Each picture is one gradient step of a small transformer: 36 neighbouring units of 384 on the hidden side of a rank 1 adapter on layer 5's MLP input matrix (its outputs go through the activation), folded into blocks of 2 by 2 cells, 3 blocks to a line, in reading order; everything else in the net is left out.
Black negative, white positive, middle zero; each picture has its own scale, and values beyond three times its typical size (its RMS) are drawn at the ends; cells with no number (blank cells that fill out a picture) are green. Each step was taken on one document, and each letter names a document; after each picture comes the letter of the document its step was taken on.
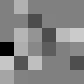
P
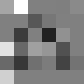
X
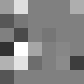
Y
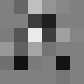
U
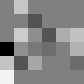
P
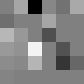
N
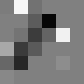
X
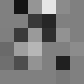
U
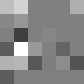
Y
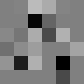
U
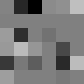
N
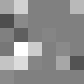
Y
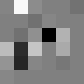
X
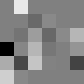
P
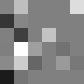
Y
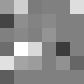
Y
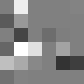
Y
